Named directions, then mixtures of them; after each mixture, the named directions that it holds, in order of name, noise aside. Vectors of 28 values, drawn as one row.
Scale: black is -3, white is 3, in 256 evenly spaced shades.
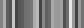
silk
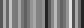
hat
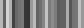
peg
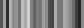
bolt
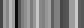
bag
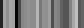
bag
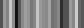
bag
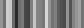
bag, peg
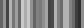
bolt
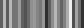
hat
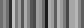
bolt, peg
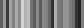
bolt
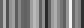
hat, silk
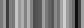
bag, bolt
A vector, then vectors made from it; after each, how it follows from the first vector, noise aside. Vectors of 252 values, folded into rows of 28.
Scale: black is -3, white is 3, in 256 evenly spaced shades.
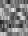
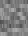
shrunk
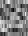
negated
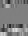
partly zeroed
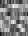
wrapped around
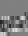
partly zeroed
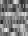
wrapped around
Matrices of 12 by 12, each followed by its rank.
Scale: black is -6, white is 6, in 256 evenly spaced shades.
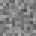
full rank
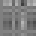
one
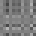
one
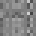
two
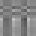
one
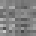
two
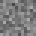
full rank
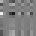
one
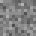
full rank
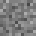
full rank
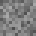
full rank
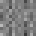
two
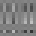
one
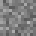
full rank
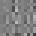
two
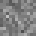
full rank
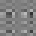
one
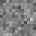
full rank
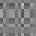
one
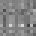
two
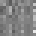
two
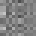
two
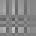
one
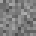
full rank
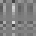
one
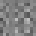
two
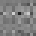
two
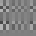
one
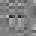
two
